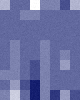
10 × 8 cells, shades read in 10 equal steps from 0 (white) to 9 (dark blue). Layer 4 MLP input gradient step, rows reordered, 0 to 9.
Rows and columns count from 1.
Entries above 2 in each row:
7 8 8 8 8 8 8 8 8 7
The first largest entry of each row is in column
7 1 1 1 1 1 4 4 4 4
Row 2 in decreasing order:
6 6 6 6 6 6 5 5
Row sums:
35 46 48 48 46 45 45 46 49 46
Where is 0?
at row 1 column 4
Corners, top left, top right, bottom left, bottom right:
3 3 5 7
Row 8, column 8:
6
